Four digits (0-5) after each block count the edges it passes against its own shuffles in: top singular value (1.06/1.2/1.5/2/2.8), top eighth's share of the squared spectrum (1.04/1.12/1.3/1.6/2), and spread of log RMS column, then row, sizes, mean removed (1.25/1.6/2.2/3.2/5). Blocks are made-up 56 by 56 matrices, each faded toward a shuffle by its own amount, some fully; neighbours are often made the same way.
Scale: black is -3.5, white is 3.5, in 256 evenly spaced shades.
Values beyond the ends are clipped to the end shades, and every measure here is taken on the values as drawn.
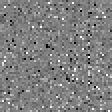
2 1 0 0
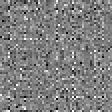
4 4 3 2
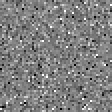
0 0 0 0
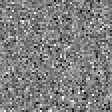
0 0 0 0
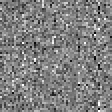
1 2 2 0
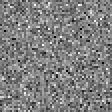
0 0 0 0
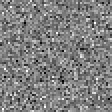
0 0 0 0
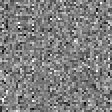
1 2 3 0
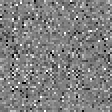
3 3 1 1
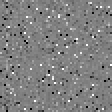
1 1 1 0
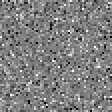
1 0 0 0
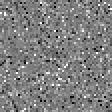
1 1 0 0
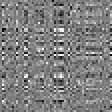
5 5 3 3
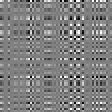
5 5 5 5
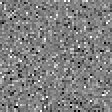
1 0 0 0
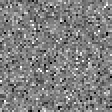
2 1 0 0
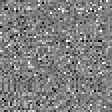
4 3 1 1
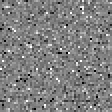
0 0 0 0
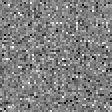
1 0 0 1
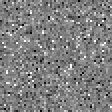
0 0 0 0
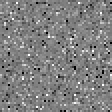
0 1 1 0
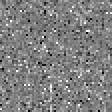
1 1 1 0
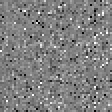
2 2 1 1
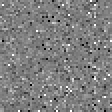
1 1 1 1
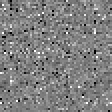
2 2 2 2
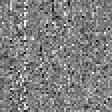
2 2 3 0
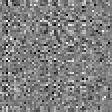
4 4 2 3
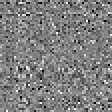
4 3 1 2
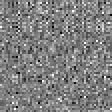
4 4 2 2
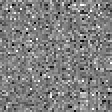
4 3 1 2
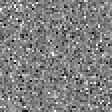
2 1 0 0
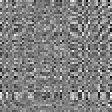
5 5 4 3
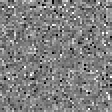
3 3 1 1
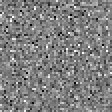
2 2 0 0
